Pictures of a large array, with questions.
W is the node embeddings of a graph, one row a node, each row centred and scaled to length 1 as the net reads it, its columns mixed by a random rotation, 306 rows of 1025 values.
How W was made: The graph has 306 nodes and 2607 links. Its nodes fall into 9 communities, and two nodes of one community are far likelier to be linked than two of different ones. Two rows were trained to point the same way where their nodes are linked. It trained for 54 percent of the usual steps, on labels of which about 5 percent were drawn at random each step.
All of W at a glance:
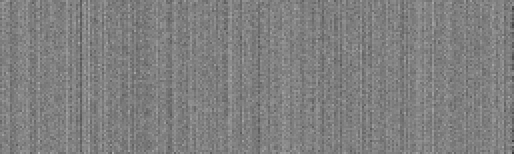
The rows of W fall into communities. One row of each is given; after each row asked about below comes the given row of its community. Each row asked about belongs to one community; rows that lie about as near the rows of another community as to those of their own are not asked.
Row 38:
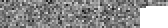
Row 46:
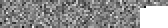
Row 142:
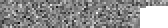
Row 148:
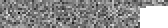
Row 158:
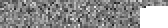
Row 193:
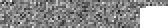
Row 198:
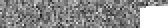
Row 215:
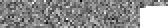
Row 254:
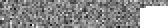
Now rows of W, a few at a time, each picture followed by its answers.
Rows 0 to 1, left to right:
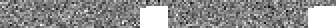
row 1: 198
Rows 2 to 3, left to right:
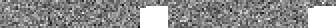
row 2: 193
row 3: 46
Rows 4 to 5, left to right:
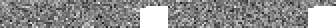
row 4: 193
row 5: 142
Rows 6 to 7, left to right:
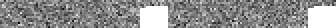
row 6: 193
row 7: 193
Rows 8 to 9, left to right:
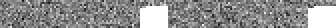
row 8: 198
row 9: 142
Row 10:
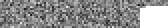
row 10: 148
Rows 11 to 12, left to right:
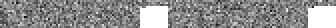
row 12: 158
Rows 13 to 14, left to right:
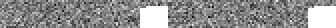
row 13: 142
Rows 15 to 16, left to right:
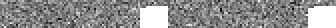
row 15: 193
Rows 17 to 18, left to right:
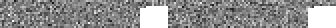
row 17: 158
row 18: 158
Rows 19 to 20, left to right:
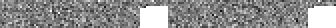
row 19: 158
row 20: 215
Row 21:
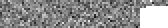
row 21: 198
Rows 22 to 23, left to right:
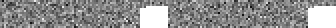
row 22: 215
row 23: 254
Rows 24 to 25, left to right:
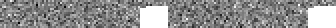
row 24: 193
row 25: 142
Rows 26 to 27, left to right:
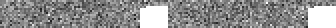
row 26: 193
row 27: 193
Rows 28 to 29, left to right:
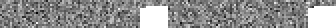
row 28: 142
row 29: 46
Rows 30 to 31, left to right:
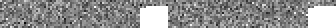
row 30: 254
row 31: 198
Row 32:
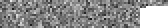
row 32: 38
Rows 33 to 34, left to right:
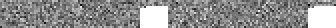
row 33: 148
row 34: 198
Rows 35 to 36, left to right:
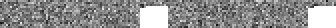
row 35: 38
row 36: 158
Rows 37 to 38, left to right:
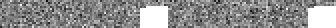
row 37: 142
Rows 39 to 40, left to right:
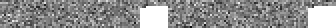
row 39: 158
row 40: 158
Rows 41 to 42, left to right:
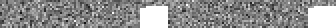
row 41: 215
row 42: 254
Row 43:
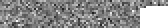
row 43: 46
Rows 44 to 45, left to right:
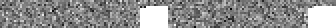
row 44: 46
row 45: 193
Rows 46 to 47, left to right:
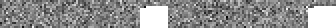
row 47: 142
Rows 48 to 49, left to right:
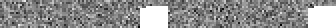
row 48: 193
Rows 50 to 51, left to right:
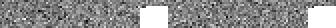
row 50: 142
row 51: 158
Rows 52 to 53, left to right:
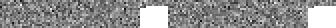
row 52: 46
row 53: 46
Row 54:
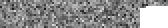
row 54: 38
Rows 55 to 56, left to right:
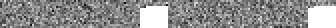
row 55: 46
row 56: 198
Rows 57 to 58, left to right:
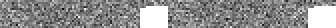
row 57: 193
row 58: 193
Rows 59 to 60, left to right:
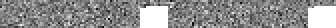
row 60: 215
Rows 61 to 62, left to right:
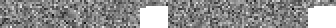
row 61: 148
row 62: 198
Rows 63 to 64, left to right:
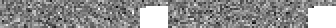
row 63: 215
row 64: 142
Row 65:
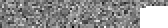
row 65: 142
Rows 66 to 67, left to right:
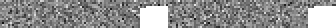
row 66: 254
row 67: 142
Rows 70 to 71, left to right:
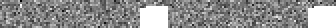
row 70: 46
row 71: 198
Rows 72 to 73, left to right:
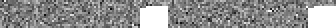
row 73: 148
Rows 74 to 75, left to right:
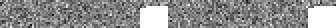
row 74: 254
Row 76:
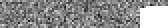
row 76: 193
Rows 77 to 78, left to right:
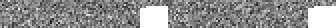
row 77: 198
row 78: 148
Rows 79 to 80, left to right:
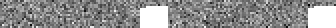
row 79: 254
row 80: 254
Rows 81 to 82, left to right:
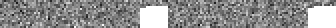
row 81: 38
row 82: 38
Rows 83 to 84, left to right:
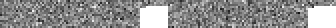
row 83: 46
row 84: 158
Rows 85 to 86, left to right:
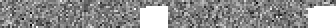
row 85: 254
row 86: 38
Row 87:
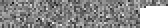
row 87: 215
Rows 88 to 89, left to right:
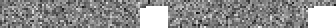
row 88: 46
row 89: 254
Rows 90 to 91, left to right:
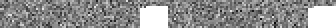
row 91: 148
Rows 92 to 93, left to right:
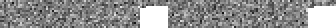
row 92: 193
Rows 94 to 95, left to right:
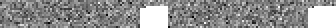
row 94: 193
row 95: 142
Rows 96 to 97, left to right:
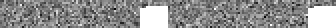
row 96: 38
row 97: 193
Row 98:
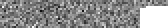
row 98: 142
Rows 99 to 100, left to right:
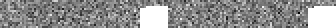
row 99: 193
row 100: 254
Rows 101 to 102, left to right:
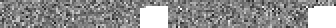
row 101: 215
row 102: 254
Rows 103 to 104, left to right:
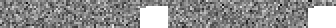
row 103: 148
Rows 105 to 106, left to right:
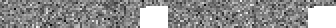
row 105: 254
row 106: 38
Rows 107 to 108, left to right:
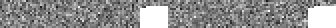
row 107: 46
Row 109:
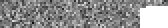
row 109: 38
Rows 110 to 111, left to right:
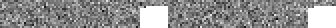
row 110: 158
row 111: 142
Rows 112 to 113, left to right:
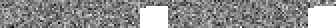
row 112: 46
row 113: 215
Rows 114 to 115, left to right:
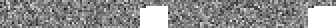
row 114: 158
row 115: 46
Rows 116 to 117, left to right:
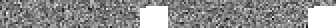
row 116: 46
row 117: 148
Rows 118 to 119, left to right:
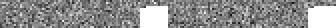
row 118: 46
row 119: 148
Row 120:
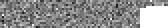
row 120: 215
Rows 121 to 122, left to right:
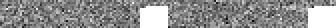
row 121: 46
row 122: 142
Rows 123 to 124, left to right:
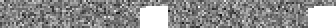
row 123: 198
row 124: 148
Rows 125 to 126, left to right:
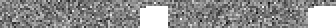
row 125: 46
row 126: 46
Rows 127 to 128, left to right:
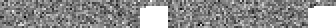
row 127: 198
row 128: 38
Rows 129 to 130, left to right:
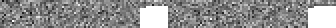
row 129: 38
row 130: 38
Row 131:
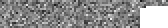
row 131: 142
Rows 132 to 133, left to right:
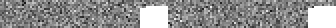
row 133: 158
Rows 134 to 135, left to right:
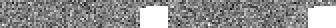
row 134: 193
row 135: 193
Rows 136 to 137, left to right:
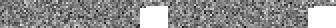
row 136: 198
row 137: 142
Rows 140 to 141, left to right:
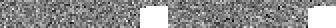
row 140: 215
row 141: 193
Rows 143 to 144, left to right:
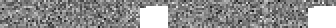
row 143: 193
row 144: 254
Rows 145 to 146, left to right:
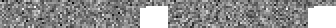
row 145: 215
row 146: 215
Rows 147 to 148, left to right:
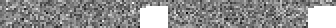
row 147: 254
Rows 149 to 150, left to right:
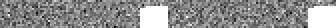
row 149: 142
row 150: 198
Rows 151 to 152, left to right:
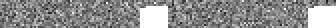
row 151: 46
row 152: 158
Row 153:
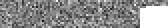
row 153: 198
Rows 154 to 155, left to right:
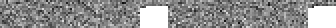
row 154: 142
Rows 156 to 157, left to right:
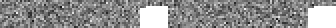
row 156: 46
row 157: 46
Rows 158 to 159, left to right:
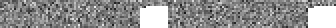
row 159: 254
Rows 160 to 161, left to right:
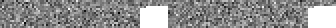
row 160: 215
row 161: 198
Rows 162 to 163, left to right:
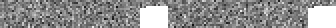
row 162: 215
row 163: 142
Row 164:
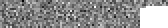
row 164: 198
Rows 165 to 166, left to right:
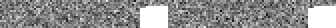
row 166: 193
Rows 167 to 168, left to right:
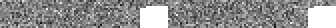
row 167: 193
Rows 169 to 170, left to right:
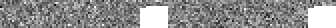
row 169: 38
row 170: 193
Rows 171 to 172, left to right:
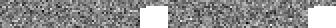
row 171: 142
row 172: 38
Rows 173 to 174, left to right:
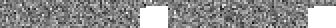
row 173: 46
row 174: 148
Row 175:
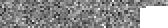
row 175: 142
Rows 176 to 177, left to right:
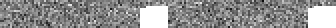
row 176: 193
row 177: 193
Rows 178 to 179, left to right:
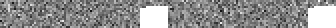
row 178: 193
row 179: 215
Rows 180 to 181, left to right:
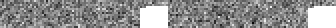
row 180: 215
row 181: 215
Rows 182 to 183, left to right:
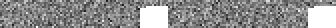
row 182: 254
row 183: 158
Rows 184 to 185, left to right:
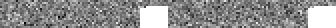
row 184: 158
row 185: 198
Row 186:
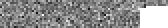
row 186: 142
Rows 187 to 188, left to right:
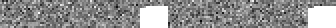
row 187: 215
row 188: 38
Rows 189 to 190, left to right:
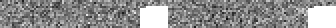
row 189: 198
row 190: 193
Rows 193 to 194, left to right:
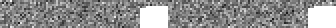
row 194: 215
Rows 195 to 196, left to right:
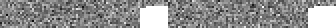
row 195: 193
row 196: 254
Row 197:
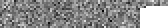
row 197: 158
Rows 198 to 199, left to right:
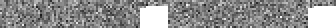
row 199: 193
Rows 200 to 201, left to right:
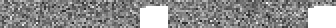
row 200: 198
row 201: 193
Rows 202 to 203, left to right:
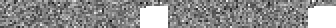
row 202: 158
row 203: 46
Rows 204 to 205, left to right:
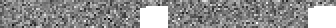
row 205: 198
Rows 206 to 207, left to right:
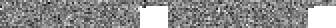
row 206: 158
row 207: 158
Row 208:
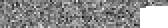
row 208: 38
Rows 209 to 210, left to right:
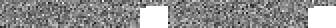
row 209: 142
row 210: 254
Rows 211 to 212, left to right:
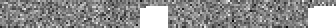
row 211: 142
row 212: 254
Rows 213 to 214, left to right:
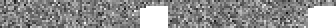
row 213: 158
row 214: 215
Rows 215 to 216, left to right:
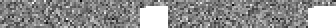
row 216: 38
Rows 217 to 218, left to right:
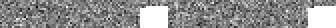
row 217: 142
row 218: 158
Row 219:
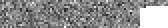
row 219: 158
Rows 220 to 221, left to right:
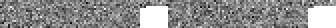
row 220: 158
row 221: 142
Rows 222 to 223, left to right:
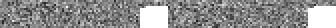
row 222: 38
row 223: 158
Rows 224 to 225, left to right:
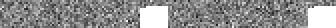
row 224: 215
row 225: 46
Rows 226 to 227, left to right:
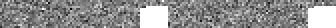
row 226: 142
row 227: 46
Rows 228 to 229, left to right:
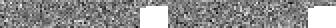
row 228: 198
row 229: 148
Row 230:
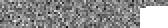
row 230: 193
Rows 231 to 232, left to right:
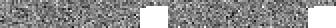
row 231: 193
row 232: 254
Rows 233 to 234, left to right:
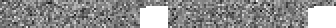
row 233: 38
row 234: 158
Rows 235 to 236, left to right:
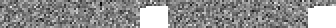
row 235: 254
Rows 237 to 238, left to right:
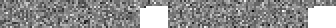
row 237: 46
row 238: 254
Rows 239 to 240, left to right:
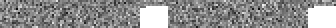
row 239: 148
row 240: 148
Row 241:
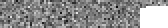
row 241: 215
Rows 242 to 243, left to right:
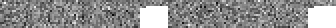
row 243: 142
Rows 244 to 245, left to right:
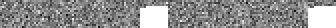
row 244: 215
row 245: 38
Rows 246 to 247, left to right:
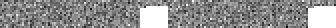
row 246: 158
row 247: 254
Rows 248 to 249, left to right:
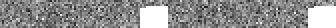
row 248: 215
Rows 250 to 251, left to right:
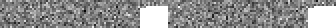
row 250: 148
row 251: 254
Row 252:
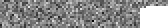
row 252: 142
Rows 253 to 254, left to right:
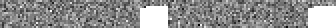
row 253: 158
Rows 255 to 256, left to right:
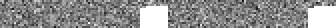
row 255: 198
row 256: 46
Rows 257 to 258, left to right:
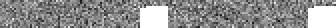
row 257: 254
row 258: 148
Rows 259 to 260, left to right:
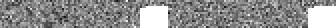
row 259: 215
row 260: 198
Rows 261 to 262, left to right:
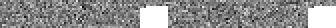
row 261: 148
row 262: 148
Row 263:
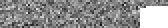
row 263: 158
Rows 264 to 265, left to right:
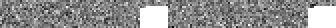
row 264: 148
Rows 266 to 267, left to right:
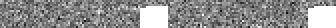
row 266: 142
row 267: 254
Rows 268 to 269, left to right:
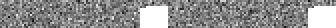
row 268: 198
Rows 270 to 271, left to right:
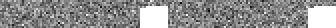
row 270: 198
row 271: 193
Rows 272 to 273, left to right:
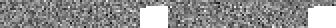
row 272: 158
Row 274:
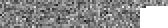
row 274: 142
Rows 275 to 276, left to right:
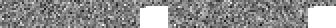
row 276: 254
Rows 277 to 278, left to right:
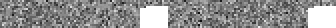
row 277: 142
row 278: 254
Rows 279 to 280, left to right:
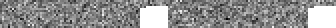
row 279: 254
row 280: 142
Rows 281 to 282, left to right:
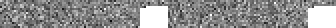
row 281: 158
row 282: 46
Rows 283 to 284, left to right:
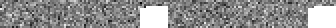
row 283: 158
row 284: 142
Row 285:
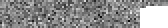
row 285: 193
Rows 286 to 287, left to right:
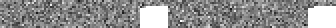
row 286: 198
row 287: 38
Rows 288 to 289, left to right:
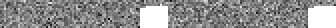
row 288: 254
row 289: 215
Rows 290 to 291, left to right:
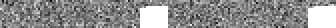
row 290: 215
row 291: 198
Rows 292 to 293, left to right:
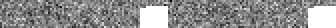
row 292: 142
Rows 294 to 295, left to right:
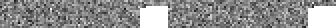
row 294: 158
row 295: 158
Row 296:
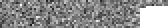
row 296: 38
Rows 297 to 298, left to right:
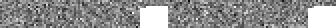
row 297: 158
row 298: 215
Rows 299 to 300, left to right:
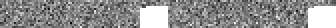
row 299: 158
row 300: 198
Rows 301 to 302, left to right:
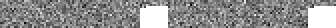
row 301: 254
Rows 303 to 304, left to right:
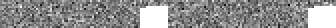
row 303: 198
